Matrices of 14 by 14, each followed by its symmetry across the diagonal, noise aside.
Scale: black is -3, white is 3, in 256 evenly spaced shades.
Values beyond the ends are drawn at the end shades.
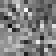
antisymmetric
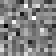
antisymmetric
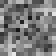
symmetric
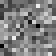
neither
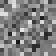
symmetric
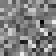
symmetric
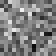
symmetric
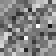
symmetric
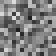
symmetric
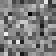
neither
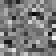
neither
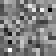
antisymmetric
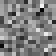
neither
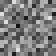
symmetric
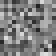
antisymmetric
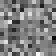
antisymmetric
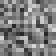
antisymmetric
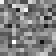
neither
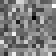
neither
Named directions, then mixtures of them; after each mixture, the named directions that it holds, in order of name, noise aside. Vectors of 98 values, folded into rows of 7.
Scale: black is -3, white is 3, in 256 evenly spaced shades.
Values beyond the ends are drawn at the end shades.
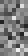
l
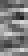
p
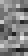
l, p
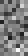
l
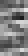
p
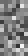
l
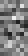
l, p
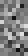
l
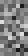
l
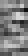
p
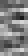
p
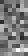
l, p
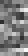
l, p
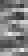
p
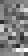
l, p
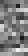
l, p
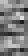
p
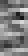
p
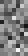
l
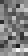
l, p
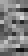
l, p
